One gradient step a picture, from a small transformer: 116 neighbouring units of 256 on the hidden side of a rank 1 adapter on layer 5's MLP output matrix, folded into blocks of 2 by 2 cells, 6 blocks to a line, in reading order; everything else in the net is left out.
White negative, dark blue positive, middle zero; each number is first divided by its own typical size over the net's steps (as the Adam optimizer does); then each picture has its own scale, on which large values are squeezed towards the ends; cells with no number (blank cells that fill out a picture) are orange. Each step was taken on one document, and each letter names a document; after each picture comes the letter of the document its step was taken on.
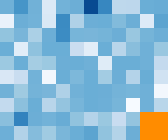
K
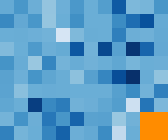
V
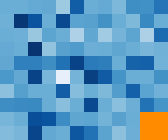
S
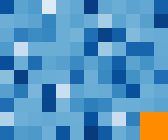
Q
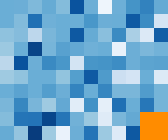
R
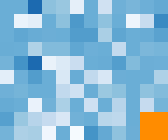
S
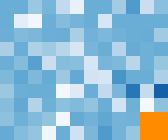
S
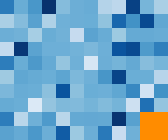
V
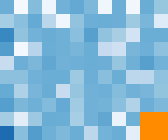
Q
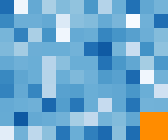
Q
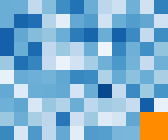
R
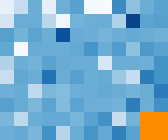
K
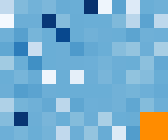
K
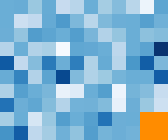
S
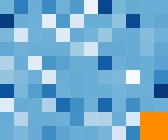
K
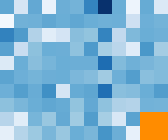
Q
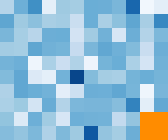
V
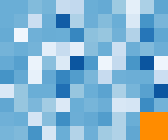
S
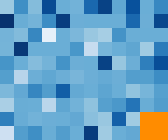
Q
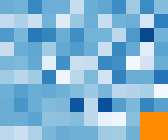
R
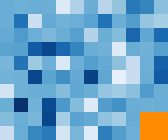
R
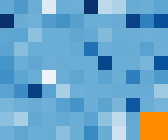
K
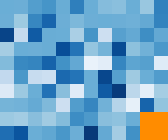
R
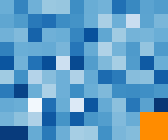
R
